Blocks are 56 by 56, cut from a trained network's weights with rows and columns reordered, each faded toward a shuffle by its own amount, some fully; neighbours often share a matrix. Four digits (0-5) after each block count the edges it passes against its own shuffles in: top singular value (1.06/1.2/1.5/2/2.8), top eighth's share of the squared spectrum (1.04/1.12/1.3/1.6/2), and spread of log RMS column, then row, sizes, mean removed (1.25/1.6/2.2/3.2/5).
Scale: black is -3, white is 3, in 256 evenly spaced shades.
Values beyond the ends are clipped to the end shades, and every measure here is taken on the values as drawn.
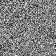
2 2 0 0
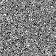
0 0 0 0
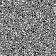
1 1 0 0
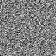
3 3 0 0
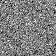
0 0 0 0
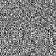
4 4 2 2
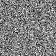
1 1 0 0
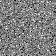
0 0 0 0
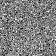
1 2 0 1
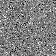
0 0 0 0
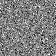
0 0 0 0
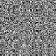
4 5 3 2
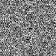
3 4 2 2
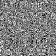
3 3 1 1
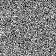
1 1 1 0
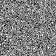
1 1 0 0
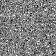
1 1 0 0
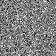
0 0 0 0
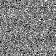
2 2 0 0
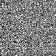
2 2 1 0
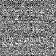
3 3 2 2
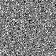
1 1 0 0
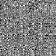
3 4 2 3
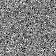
0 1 0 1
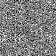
2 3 0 1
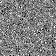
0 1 0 0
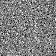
1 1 0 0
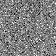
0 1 0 0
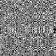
4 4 2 2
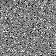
1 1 0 0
